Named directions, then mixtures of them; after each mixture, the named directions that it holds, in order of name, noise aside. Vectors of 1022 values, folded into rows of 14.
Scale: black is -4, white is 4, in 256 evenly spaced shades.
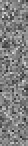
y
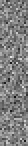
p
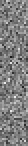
p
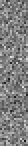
p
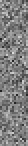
p, y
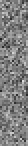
p, y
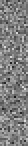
p, y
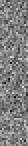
p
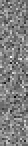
p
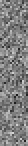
p, y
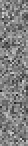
p, y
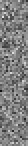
y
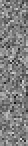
p, y
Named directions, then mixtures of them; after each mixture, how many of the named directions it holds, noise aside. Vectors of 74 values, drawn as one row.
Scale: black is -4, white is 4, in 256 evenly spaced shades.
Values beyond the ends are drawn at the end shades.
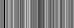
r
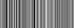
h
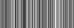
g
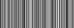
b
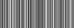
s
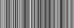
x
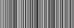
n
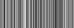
two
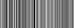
one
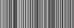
one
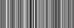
three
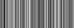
two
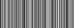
one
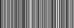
one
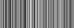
three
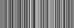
three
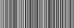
two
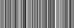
three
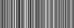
two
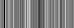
one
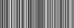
one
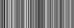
two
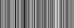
three
